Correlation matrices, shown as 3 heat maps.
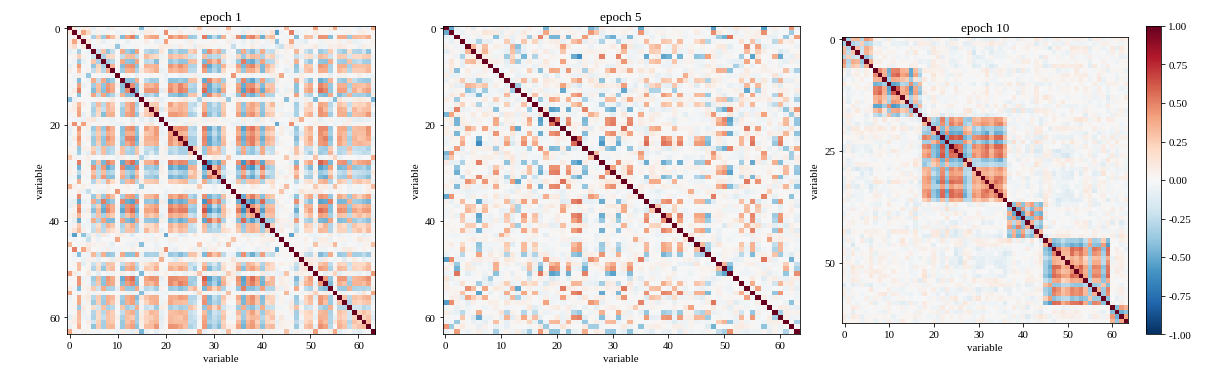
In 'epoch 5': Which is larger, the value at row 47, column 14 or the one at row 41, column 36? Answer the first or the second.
the second
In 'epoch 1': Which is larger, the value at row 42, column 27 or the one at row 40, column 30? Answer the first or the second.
the second
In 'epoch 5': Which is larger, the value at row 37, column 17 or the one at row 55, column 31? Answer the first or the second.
the first
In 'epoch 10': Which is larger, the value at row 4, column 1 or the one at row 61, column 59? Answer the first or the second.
the first
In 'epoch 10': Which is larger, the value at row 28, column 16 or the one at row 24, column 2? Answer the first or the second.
the first
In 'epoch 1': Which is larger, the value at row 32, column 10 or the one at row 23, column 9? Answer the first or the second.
the second
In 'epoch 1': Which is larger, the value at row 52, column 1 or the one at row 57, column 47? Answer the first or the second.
the first
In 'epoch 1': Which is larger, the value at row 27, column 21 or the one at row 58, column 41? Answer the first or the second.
the first
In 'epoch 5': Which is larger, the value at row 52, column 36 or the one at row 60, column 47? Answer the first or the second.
the first
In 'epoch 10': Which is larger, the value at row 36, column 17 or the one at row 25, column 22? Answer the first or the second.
the second
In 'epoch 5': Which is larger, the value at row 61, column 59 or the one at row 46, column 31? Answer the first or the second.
the first
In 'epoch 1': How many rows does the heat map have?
64
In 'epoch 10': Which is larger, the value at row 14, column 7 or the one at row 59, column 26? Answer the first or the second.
the first
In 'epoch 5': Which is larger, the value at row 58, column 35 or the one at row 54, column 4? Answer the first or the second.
the second
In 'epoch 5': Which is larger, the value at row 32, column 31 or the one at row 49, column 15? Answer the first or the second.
the second
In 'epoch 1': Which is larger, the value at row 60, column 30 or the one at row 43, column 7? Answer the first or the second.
the second
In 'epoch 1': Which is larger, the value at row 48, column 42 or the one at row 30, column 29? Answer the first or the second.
the second
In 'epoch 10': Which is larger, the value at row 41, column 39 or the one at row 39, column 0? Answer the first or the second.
the first
